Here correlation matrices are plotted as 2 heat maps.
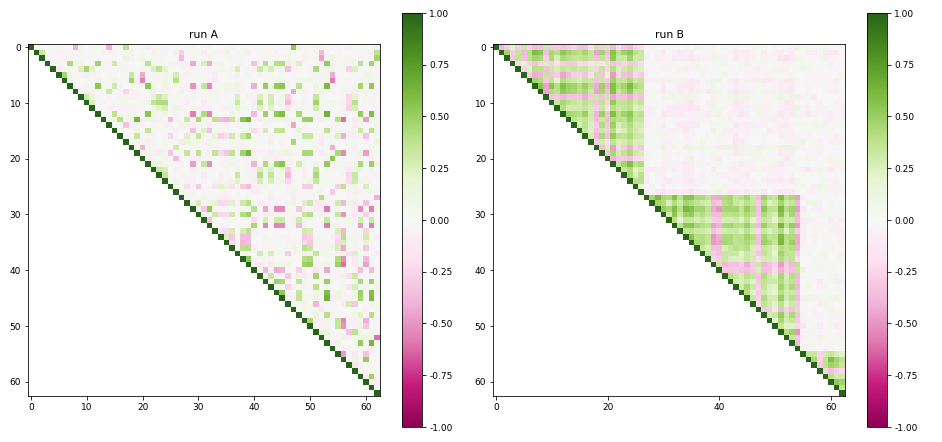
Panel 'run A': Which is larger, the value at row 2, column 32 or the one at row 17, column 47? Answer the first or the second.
the second
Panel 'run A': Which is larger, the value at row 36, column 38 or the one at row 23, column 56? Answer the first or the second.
the first
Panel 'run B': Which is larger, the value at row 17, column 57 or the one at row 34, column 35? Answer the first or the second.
the second
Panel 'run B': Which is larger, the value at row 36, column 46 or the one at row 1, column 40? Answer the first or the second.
the first
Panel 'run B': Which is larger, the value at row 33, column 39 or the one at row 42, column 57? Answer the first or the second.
the second
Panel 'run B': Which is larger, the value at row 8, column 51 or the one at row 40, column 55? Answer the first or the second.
the second
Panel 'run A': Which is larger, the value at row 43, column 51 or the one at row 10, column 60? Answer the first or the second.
the first
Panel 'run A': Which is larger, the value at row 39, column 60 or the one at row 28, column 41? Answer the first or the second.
the second
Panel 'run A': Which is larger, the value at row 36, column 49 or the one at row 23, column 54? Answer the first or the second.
the first
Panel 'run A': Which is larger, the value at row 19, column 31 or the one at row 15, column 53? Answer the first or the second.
the second
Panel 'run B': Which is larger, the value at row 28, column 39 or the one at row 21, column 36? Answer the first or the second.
the second
